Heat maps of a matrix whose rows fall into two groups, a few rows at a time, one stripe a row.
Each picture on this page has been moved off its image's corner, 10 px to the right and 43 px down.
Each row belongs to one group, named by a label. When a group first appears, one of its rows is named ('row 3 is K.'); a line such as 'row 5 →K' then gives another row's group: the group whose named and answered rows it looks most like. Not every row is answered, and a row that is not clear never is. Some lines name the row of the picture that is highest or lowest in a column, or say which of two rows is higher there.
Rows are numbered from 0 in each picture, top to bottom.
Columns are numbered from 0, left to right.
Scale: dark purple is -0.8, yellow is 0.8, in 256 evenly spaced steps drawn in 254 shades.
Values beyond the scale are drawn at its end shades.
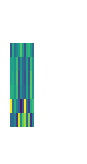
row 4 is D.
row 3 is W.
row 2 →W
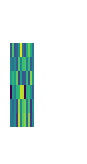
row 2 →W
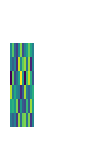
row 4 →W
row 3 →D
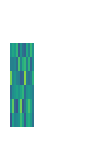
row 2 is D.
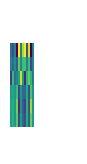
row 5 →W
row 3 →W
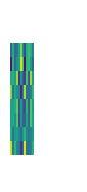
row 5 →W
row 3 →D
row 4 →W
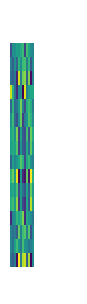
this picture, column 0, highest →3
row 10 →W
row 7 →W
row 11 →W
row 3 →D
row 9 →W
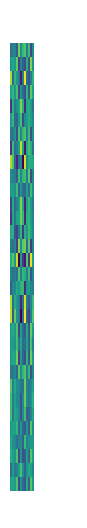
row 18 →D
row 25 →D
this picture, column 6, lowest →8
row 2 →D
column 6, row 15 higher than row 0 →No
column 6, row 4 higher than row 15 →Yes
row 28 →D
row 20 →W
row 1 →W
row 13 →D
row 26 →D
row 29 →W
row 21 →W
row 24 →D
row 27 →W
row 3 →W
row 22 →W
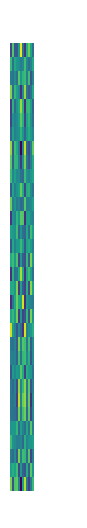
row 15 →W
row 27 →W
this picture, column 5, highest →0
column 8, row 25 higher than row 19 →No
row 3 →D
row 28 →D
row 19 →W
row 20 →D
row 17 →W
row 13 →W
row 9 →D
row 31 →D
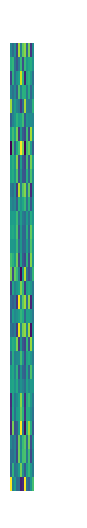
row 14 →W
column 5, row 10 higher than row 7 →No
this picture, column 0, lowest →7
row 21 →W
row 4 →D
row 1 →D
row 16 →D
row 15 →W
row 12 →W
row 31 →D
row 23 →W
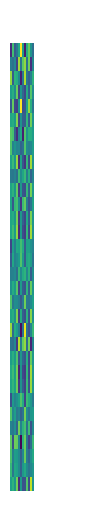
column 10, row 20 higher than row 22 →No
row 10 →W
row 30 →D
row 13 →W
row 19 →W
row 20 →D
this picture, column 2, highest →28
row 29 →D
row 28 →D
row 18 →D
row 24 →W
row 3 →W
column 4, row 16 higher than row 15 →Yes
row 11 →D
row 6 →D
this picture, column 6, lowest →6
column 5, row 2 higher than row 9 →No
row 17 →W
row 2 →D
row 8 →W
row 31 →W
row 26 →D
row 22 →W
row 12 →W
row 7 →D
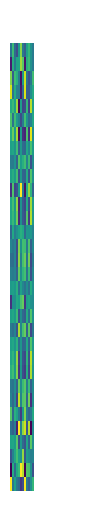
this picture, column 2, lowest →10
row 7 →W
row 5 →D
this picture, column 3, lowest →27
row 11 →W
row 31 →D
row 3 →D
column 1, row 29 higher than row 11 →No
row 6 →W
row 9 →W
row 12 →W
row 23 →W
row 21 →W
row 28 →W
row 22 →W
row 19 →W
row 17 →W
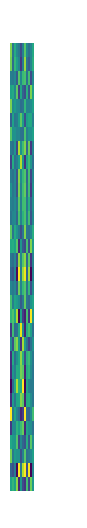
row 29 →D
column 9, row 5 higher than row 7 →No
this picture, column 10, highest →19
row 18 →D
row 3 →W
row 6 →D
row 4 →D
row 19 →W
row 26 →D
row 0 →D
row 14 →W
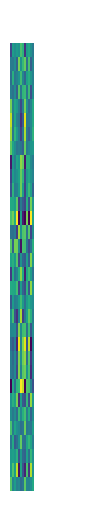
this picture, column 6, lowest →12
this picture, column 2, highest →14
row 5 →D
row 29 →W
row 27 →D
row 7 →D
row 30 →W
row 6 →D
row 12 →W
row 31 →D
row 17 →W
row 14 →D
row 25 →W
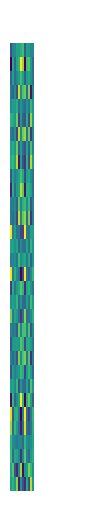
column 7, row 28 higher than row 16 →No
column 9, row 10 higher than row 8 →Yes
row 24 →W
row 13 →D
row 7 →W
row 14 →W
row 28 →D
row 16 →D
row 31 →W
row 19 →D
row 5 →W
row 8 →W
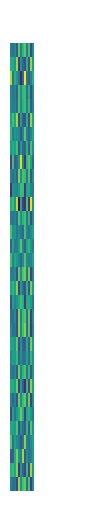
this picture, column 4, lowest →11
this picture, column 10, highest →11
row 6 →D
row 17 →W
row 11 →W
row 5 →W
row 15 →D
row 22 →W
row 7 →W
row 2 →D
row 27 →W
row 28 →D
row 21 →W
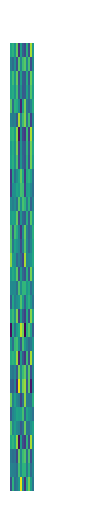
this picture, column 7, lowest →20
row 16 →W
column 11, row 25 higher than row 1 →Yes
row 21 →D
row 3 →W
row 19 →W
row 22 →W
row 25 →D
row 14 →D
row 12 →W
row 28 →W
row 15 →D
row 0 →W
